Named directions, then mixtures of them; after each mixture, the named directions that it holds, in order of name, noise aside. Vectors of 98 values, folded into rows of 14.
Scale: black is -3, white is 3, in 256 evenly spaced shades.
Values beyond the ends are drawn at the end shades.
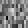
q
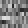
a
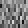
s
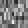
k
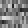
a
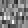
a, k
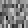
q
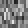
k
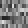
a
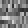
a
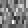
k, s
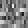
a, q
